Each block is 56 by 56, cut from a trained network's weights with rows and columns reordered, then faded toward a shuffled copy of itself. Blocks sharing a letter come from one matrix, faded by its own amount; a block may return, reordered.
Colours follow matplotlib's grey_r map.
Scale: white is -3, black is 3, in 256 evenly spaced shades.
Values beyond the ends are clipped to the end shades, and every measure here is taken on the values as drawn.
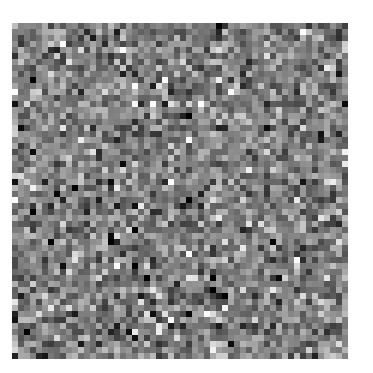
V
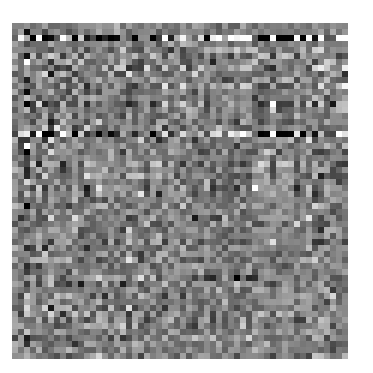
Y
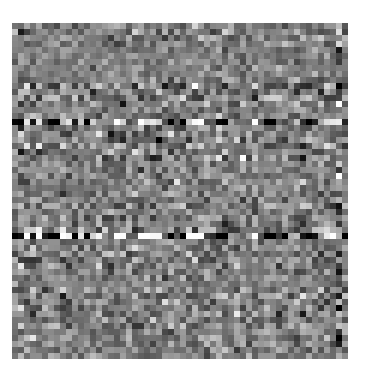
Y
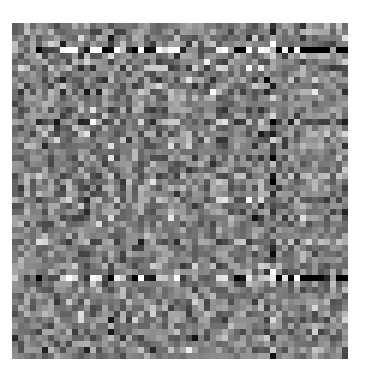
Y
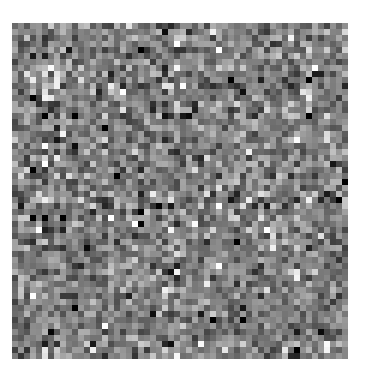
V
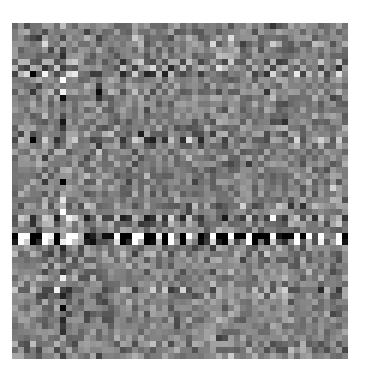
Y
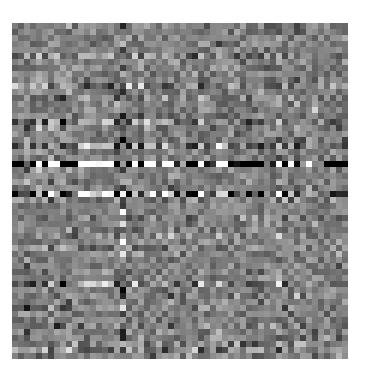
Y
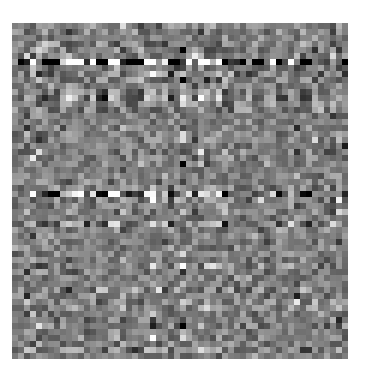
Y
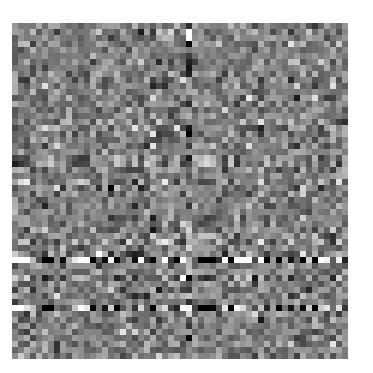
Y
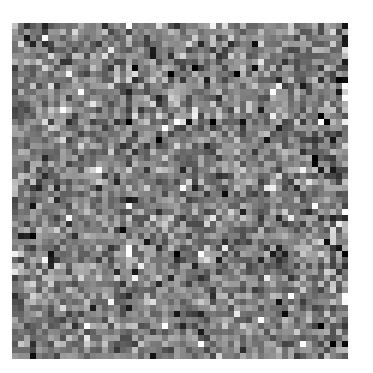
V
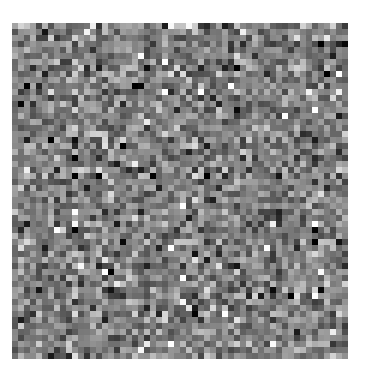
V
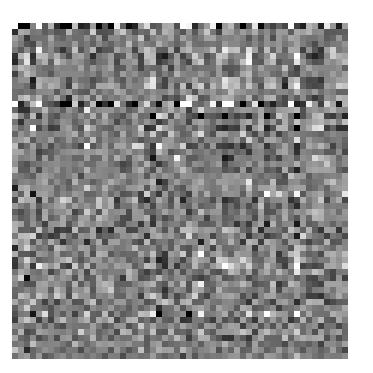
Y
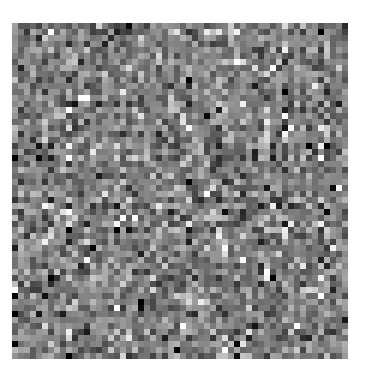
V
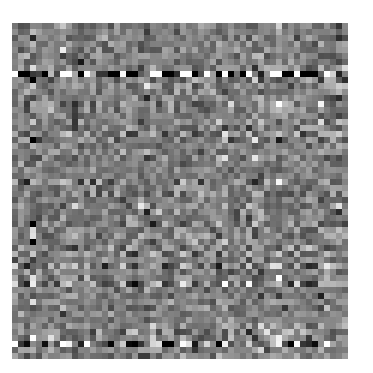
Y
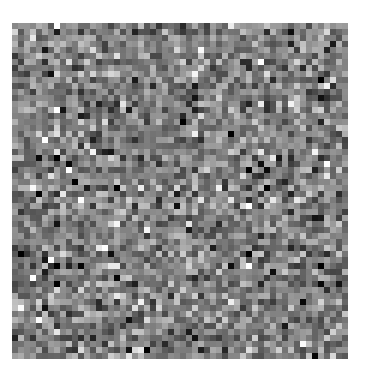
V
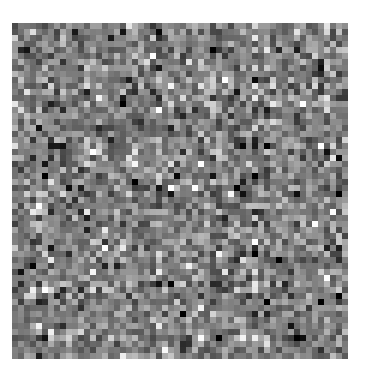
V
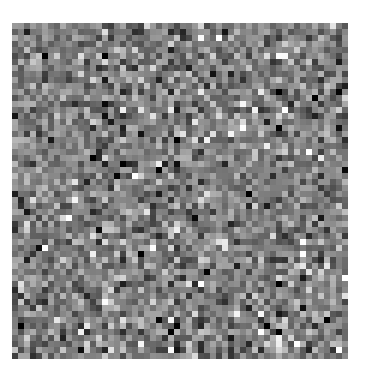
V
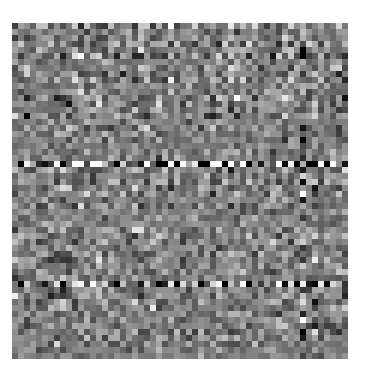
Y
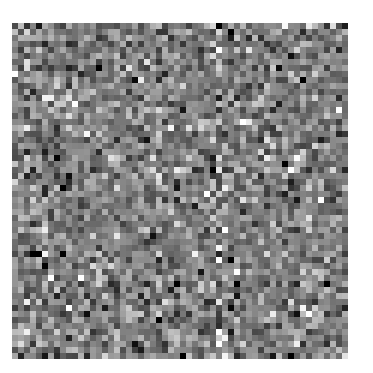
V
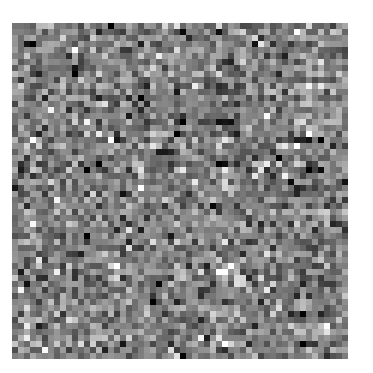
V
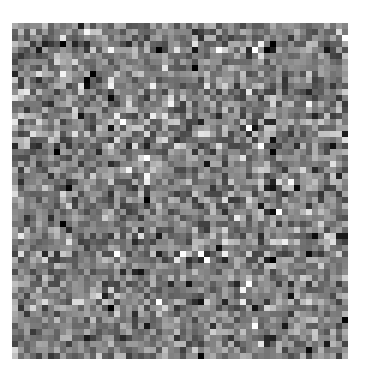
V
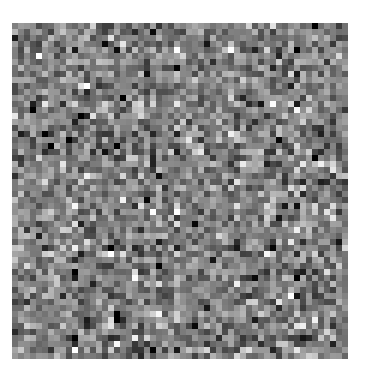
V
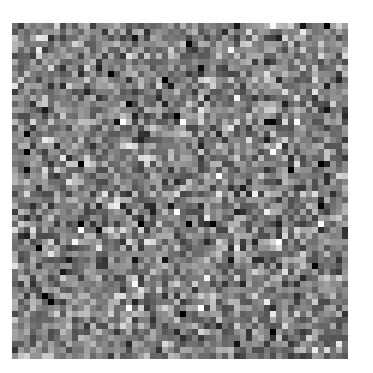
V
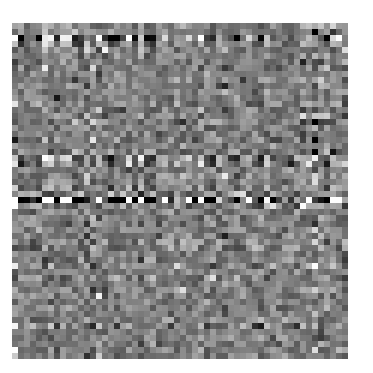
Y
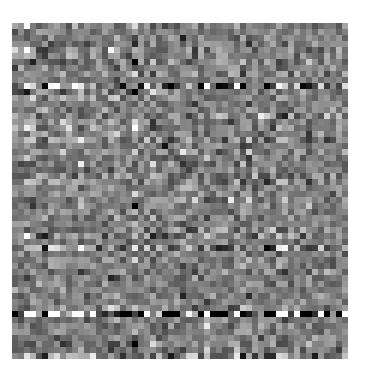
Y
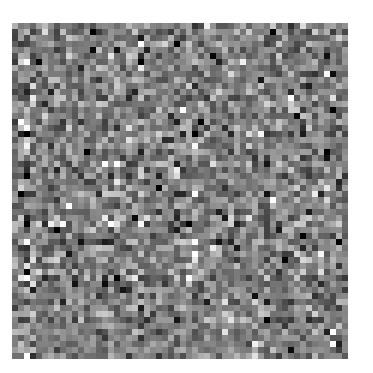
V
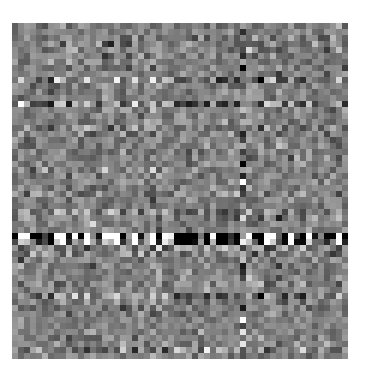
Y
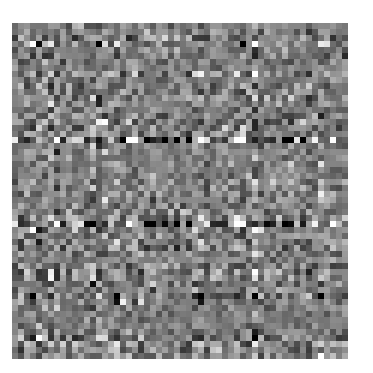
Y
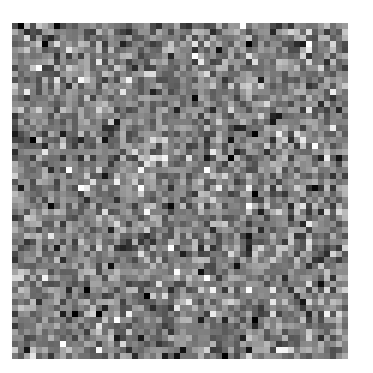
V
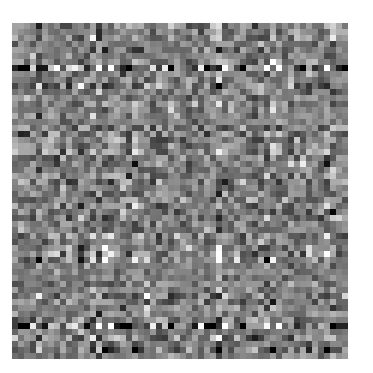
Y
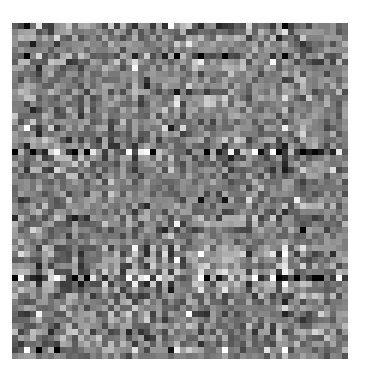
Y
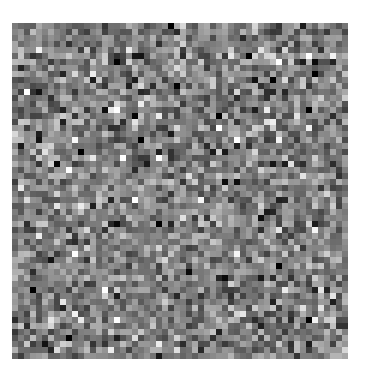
V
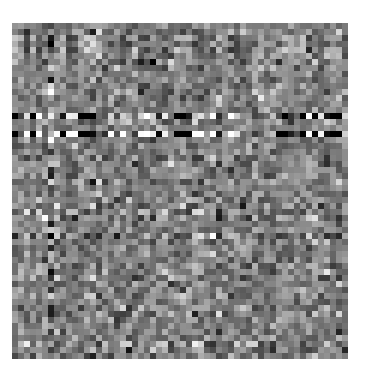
Y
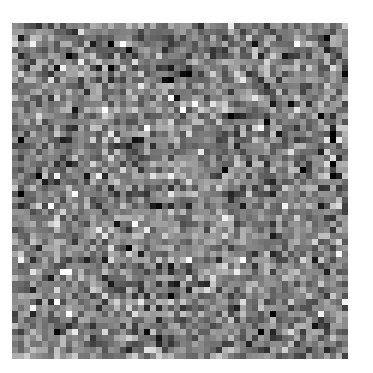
V
